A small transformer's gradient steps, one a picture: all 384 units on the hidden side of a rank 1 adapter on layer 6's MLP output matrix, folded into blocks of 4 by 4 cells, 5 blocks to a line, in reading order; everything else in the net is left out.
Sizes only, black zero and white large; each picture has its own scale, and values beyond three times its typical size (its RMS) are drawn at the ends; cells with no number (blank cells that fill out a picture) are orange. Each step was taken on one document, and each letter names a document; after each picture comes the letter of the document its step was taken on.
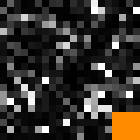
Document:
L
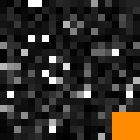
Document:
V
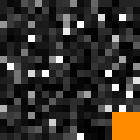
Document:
V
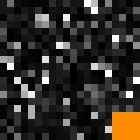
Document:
L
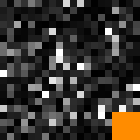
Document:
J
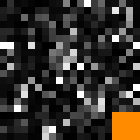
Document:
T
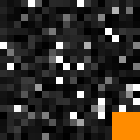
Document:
T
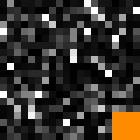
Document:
L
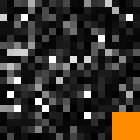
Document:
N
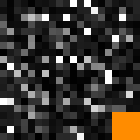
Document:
L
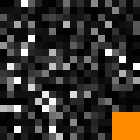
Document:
N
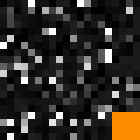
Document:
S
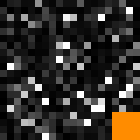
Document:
T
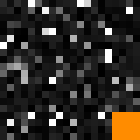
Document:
S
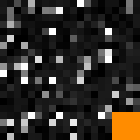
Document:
S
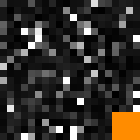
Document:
V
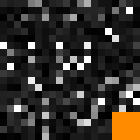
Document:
T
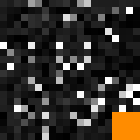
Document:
T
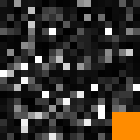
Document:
J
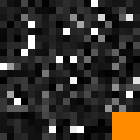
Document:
V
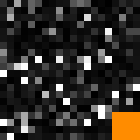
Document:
S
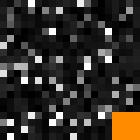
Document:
S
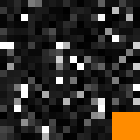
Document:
T
